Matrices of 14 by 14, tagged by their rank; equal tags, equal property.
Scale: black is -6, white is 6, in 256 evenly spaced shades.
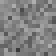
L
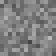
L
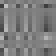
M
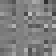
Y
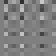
M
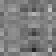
Y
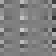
M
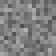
L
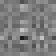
Y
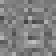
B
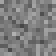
L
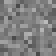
L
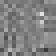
B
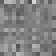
B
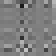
Y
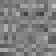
B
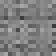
B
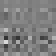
Y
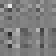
Y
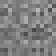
B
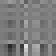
M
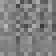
B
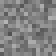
L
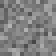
L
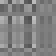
M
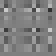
M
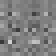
Y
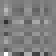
M
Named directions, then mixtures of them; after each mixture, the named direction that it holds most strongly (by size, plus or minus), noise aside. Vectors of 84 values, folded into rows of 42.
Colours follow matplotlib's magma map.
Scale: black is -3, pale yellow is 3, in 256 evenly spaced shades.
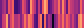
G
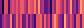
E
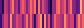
E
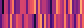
E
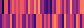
E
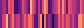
G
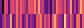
E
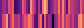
G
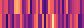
G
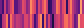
G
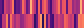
G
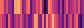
G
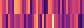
G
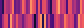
G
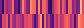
G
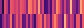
E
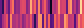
E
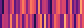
E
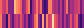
G
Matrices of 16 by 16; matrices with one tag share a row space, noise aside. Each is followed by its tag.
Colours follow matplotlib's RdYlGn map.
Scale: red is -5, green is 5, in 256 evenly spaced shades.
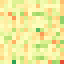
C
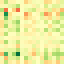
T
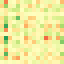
T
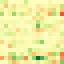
C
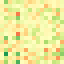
T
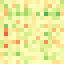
T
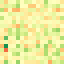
T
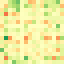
T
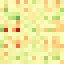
T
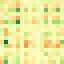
T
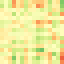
C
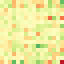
C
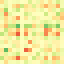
T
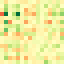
T
